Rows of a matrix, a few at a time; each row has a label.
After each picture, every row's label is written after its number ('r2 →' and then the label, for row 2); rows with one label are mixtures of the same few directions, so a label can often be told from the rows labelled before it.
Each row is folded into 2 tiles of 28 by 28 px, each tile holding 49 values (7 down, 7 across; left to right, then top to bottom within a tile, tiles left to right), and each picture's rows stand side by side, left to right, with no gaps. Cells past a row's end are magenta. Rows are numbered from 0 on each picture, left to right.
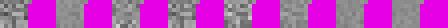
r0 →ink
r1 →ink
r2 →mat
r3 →ink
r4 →ink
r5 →ink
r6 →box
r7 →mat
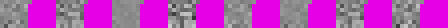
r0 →mat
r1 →ink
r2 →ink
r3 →ink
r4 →mat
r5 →mat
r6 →ink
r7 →mat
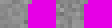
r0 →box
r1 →ink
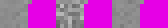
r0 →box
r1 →ink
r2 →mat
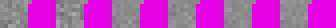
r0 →mat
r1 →ink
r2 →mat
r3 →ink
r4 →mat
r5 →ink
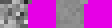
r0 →box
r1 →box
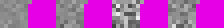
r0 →mat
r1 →mat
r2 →ink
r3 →mat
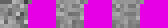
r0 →box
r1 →ink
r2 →ink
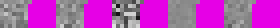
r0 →ink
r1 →mat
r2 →ink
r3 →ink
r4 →mat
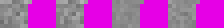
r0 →box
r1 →box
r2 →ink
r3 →ink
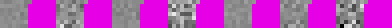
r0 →box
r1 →mat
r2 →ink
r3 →ink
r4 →ink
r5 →mat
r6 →mat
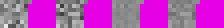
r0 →mat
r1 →ink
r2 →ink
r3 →ink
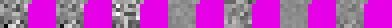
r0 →mat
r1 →mat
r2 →ink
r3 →box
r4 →box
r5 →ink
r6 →mat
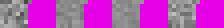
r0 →box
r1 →ink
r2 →ink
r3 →ink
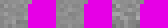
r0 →ink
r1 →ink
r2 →ink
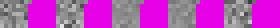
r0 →ink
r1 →mat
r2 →mat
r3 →box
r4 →box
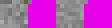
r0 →box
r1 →ink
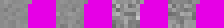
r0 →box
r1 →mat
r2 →ink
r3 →ink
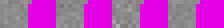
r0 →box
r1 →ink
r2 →mat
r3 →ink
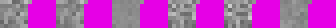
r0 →box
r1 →box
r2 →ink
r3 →ink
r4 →ink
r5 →box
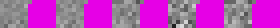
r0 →mat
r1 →mat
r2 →box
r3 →mat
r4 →box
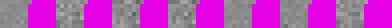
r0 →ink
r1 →ink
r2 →box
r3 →box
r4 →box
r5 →mat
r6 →ink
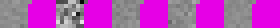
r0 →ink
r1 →box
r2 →ink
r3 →box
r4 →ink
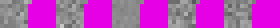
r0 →box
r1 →mat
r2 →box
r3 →box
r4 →ink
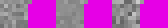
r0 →ink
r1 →box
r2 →box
